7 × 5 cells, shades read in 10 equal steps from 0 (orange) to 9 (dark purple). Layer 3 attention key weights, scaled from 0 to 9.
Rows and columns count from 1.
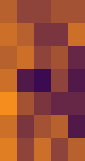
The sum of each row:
21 19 21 32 24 23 16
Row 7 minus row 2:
-1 2 -4 -1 1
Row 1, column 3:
5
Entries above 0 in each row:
5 5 5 5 4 5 5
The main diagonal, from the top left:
3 3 5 5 7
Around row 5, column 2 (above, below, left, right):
8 6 0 6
